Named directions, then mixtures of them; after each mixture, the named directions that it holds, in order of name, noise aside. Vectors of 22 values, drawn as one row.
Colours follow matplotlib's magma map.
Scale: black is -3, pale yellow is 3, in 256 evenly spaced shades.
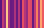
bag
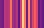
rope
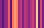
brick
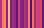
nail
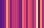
bag, brick, rope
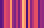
rope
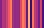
nail, rope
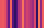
brick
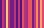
bag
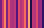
nail, rope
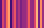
bag, brick, nail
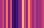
bag, brick, rope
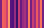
bag, nail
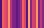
bag, nail, rope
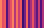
bag, rope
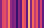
bag, nail, rope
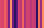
brick
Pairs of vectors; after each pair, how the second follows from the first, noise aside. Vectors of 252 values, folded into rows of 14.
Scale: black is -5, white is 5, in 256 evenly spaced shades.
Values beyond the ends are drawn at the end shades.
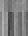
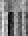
scaled up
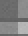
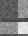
scaled up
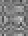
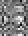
scaled up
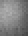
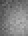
reversed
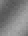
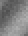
copied
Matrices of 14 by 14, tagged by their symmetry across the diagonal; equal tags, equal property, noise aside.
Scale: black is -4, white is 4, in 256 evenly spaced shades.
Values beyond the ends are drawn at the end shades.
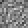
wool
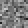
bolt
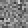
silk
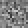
silk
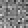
silk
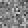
bolt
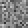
bolt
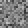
wool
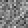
bolt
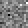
bolt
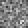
wool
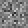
wool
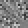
silk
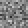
bolt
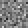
silk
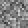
wool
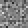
silk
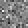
bolt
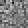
wool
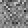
bolt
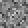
wool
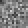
wool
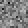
wool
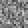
bolt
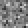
silk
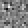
silk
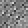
wool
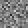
silk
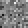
silk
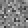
bolt
